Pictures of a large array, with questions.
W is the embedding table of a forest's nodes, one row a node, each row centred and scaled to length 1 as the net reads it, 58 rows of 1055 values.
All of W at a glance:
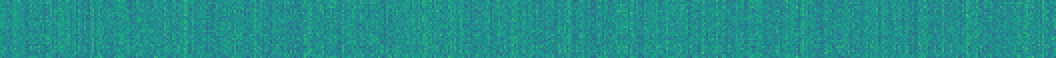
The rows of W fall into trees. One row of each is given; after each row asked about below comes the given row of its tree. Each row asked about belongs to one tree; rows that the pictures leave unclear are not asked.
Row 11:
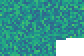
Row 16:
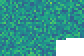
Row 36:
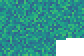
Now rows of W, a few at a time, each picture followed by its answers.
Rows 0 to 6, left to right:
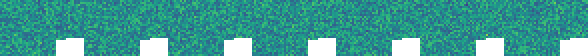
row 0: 16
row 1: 16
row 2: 36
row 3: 16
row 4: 16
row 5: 11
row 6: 16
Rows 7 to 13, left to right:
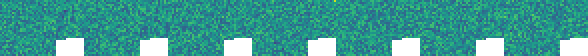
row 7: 16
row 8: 16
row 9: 11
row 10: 11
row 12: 16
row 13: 11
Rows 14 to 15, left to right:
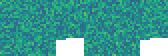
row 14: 16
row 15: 11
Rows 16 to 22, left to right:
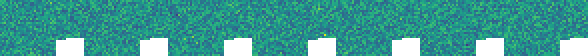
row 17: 36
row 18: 36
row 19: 11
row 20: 36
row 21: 16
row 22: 11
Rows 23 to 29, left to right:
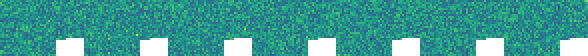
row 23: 16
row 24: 11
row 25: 16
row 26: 16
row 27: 11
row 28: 16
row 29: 11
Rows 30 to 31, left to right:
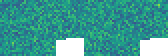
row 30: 36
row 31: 11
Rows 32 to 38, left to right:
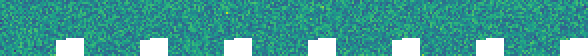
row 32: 16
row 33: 11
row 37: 16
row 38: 16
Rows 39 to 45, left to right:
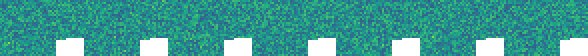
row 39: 36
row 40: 16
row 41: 11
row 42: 16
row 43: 16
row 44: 11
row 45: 36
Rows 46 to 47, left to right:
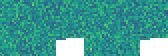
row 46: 11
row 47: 11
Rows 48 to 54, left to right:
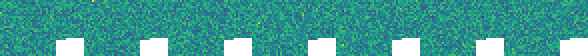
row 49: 11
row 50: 11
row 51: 11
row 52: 11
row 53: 36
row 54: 36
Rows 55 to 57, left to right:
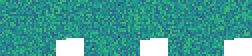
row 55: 16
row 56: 16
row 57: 16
